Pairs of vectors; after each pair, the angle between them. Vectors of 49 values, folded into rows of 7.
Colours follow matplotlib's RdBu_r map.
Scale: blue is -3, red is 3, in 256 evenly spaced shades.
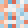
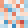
orthogonal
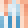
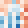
nearly parallel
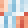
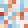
orthogonal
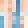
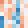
nearly parallel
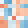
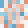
orthogonal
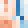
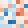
partly opposed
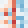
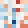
partly opposed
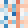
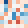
partly aligned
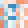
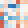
nearly parallel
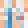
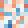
partly aligned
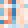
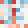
nearly opposite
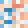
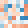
orthogonal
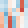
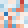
nearly parallel
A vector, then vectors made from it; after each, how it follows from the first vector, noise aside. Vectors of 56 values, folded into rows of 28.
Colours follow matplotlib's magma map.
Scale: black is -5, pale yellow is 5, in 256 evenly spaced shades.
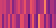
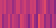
shrunk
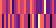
scaled up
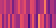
copied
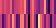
scaled up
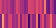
sign-scrambled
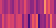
sign-scrambled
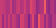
shrunk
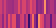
copied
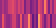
sign-scrambled
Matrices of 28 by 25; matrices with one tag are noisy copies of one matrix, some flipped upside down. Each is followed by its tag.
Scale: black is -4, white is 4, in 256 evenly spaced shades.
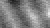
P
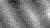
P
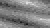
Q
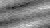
Q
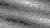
Q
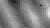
P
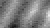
P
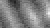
P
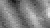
P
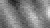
P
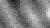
P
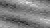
Q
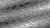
Q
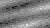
Q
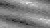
Q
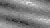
Q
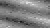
Q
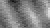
P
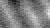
P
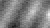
P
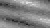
Q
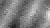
P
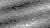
Q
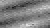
Q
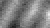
P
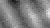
P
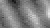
P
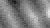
P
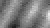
P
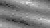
Q
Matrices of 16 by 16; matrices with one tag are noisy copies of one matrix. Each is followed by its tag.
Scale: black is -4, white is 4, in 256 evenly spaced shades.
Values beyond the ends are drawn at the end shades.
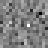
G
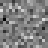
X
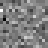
X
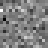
X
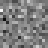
X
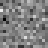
X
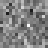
G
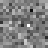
G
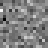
X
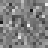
G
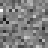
X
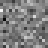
X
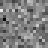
X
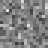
G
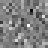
G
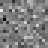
X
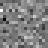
X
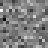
X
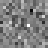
G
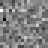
X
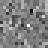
G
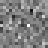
G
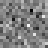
G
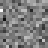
X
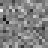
X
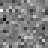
X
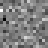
X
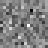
G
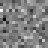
X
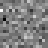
X
